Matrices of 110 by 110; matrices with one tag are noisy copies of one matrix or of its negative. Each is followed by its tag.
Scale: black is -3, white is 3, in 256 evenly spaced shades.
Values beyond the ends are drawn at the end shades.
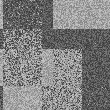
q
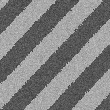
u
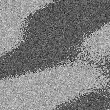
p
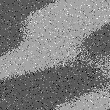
p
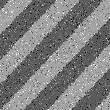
u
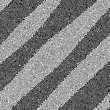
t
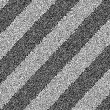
u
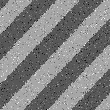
u
